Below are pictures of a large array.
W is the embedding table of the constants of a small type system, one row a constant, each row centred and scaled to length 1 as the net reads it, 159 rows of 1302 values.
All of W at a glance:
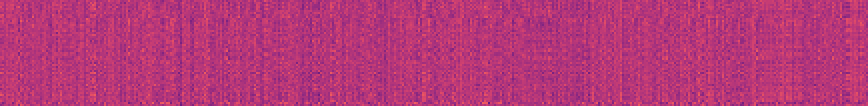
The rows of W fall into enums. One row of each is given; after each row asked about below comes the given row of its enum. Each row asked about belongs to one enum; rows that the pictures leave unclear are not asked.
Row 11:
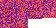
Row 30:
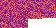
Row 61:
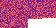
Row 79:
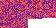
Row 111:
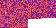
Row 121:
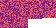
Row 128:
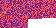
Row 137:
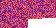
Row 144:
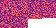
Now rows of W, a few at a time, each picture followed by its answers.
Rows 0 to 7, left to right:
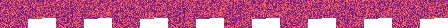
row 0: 61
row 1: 11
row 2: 137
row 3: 11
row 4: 79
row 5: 128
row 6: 121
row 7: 61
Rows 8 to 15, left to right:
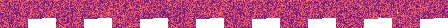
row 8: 121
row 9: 11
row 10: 111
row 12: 121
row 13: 121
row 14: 137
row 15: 111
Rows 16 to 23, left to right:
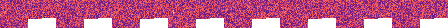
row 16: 128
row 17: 121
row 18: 128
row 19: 111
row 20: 137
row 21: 128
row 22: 79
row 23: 121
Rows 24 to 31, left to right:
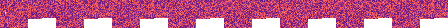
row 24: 111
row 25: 79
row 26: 79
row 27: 61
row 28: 30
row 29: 128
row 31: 79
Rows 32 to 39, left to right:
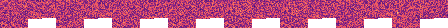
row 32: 30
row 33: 79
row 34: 61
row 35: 61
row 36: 144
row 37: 144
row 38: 79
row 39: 111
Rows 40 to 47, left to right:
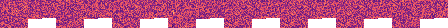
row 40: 144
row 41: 79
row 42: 137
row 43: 111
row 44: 61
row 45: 61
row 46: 61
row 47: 121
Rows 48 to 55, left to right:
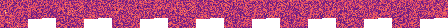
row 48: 111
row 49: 144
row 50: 128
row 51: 144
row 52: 121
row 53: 121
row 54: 137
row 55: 11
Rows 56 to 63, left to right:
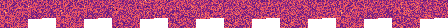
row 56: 111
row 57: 111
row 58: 128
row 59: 137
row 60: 61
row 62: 111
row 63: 144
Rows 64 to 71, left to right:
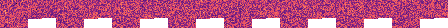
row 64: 111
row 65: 137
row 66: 144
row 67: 128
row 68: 11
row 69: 137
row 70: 144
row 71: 79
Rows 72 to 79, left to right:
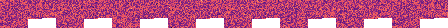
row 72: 79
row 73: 128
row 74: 111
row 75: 128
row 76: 128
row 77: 11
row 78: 137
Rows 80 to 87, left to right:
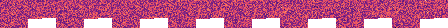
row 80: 61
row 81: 137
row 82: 61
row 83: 121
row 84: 121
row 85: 128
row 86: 11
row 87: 128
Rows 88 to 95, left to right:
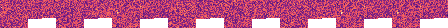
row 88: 128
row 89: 11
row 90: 111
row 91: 144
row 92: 121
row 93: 61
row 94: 111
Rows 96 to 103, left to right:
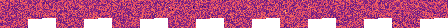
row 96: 79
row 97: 137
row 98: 121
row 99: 128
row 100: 137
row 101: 111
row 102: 79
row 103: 30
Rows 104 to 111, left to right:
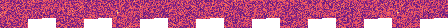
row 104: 128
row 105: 144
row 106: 111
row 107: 61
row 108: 121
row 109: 79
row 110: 11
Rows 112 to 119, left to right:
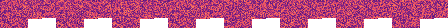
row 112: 137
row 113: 30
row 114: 144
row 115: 137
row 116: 79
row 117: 61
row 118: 61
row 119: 121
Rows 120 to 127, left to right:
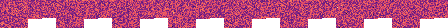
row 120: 144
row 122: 11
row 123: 111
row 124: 61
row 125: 121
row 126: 128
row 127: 61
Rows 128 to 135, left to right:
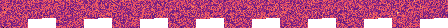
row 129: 79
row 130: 121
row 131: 137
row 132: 137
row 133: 128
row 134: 137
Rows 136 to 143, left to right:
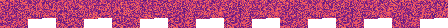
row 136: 79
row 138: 144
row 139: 11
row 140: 11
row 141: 79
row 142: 11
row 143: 121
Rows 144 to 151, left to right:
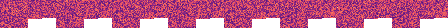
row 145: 121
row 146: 137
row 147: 121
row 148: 137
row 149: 11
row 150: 128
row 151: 11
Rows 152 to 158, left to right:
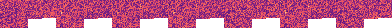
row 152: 11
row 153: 111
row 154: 111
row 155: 111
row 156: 137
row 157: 111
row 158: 137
